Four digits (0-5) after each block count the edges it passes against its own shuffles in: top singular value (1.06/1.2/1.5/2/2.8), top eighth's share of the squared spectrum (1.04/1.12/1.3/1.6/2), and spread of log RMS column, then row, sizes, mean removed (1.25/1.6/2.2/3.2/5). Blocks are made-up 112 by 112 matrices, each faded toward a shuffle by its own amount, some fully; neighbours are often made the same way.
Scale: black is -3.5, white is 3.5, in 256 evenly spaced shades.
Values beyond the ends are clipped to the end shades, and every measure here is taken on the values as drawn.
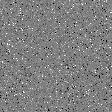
2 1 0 0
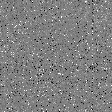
2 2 1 0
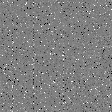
3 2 1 0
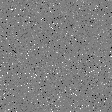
0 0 0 0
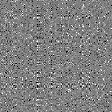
5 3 2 2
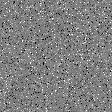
0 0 0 0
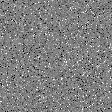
3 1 1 0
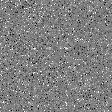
2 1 0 0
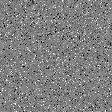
3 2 0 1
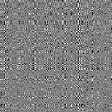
5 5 4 4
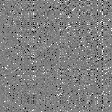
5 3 2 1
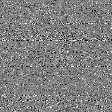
2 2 0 3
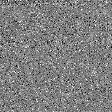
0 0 0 2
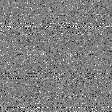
2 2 0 3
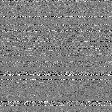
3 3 0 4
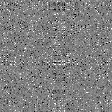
4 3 2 2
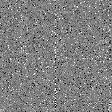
3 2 1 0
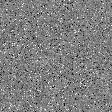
0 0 0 0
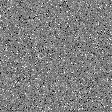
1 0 0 0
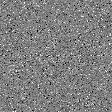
1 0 0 1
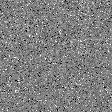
0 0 0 0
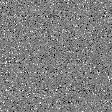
1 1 0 2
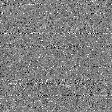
2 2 0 3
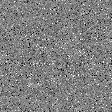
1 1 0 2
